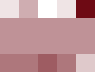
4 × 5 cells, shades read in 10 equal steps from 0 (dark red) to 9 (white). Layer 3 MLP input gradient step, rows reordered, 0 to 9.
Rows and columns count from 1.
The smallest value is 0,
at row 1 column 5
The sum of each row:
31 25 25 22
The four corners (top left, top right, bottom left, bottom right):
8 0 4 7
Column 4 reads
8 5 5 4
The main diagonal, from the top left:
8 5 5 4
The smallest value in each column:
4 4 3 4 0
